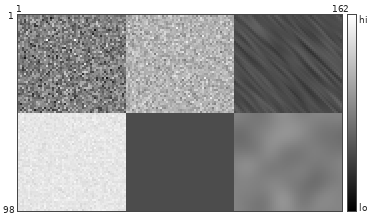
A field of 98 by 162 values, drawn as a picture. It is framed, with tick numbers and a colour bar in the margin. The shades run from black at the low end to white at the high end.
The table splits into 2 rows of 3 panels. Panel 1,1: middling, fine-grained, strong in contrast. Panel 1,2: high, fine-grained. Panel 1,3: low, slanting down to the right, faint in contrast. Panel 2,1: very high, fine-grained, faint in contrast. Panel 2,2: low, flat. Panel 2,3: middling, smooth, faint in contrast.
